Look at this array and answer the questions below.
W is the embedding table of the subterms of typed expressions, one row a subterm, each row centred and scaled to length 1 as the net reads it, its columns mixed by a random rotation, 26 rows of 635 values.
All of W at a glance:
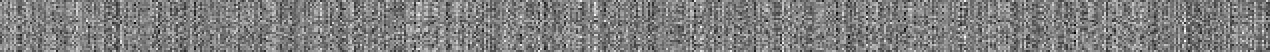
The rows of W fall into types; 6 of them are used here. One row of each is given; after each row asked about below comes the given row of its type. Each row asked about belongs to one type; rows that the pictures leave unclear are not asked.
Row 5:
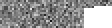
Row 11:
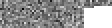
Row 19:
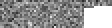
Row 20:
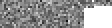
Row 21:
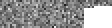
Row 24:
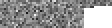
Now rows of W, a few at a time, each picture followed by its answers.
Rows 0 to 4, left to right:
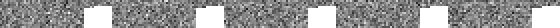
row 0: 21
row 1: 24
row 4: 19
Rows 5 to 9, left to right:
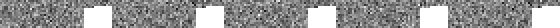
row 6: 24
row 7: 24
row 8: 11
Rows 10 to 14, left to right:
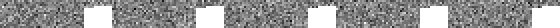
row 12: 20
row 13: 5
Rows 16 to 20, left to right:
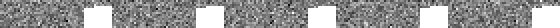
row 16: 20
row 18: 21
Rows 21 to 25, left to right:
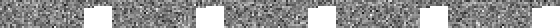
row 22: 11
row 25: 19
